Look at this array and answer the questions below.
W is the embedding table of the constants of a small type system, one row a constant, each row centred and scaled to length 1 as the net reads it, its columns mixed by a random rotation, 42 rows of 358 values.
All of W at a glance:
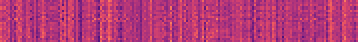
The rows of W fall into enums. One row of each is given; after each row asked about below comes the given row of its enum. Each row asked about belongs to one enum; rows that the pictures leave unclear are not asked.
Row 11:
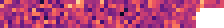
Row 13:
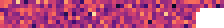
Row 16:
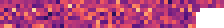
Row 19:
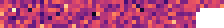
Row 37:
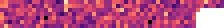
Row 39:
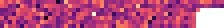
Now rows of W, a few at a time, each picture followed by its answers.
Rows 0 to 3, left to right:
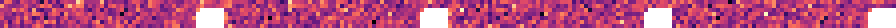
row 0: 11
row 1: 37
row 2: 19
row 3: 39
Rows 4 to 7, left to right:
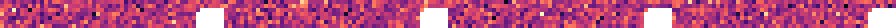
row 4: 19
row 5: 11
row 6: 39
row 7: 13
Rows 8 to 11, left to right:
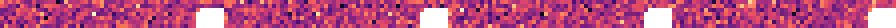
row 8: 39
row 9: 13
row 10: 19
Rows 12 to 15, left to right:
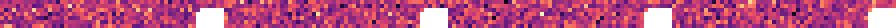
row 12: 16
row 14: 39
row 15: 11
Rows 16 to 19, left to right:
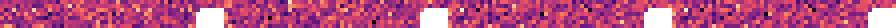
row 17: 37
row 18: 19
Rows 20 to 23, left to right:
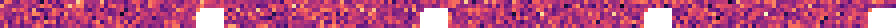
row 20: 11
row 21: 16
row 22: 13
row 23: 39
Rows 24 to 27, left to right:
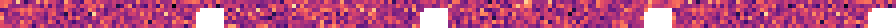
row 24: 13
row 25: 16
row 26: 11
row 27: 13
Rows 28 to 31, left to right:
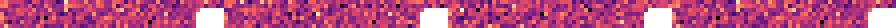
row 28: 37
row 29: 13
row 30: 19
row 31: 37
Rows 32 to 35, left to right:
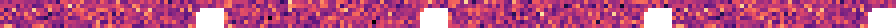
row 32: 16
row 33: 37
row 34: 13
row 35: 16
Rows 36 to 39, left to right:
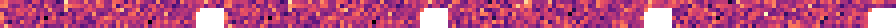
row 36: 37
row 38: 11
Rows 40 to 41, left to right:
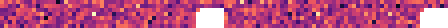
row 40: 39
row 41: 13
